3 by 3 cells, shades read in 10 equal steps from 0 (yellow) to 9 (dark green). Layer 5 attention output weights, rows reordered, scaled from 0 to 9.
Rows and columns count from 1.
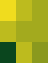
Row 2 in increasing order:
2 3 3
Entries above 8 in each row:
0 0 1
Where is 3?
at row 1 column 3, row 2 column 2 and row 2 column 3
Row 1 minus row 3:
-9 0 -1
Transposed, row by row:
0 2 9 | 2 3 2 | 3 3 4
